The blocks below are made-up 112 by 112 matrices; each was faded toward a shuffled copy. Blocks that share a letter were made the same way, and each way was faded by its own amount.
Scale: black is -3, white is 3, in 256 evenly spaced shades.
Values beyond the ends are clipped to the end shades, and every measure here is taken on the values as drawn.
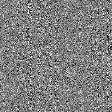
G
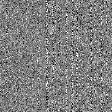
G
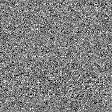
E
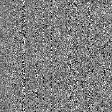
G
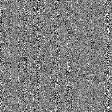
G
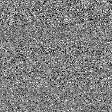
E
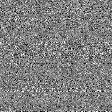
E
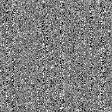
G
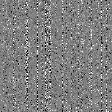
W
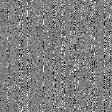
W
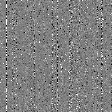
W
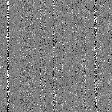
W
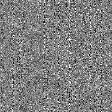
G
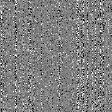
W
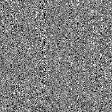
G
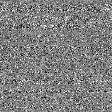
E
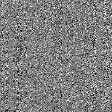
G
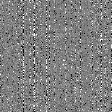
W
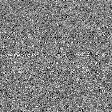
E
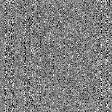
G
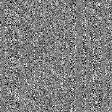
G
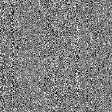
G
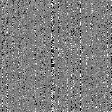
W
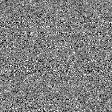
E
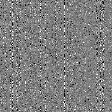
W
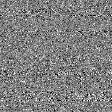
E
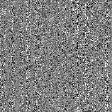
G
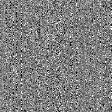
G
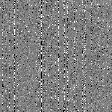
W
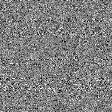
E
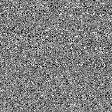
E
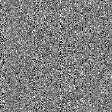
G
